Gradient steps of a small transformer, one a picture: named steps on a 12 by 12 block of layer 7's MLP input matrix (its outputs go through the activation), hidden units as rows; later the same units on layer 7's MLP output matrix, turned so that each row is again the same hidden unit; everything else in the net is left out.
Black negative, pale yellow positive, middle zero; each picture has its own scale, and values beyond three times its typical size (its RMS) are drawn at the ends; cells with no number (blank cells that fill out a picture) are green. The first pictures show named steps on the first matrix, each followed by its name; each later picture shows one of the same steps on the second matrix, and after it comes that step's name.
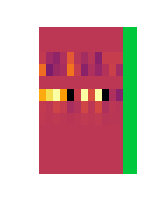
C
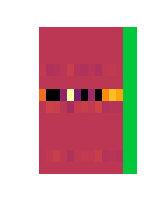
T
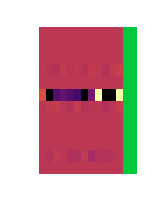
T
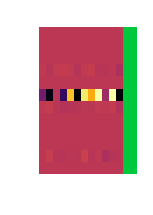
T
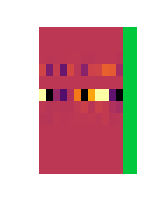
C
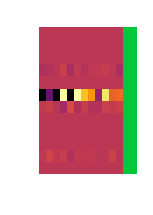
T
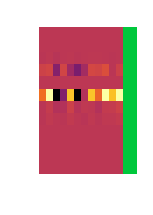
C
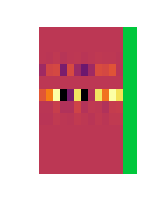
C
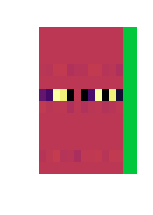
T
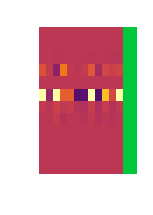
C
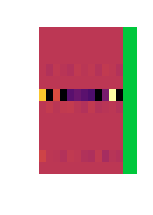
T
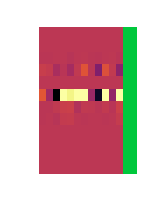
C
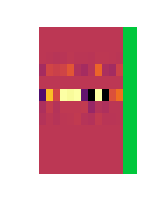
C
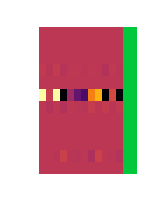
T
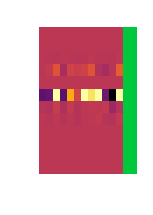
C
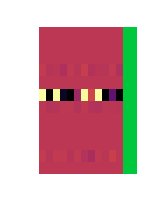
T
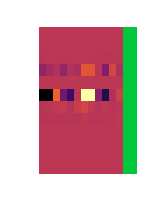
C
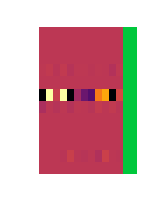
T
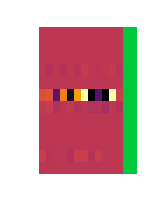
T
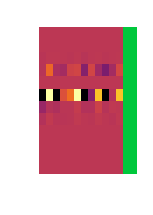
C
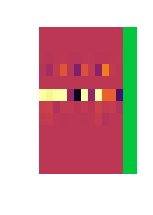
C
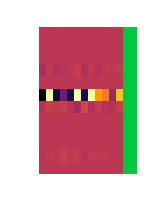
T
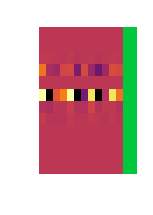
C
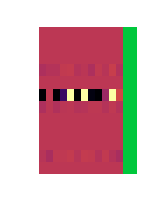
T
